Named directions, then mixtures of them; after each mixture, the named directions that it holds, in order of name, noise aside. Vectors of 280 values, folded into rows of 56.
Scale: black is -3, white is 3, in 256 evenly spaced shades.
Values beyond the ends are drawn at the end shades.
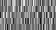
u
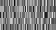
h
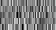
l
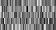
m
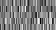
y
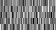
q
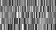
l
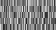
h, m, q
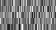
l, u, y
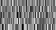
l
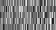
h, y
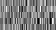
h, y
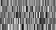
l, m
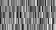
l, m, y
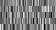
q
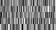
l, q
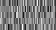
h, l, q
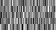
l, q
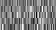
l, q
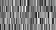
y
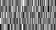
l, q, u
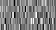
h, q, y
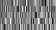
q, y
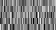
q
